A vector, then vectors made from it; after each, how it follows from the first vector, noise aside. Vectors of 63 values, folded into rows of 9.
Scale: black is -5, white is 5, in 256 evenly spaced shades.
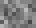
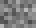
sign-scrambled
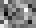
scaled up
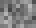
wrapped around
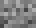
sign-scrambled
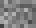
sign-scrambled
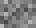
sign-scrambled
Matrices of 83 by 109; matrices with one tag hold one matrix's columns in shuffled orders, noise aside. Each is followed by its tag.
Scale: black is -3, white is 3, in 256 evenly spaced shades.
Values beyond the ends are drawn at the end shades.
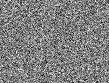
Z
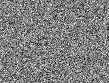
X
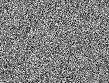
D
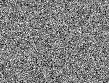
D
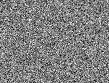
X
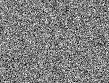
X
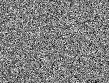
D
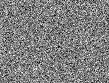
Z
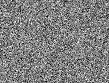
X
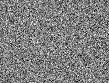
X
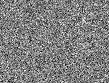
X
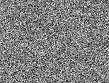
X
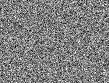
Z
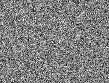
X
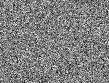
D
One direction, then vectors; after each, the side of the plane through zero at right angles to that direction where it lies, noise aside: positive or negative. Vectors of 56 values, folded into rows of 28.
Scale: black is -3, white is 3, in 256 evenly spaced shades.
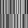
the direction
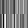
positive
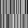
positive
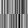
negative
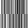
negative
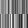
negative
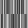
negative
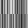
negative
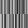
negative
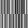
negative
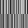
positive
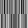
negative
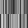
positive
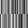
negative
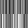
positive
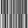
negative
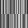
positive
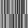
negative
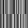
positive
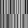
positive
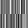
negative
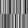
positive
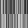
positive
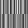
positive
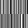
positive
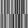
negative
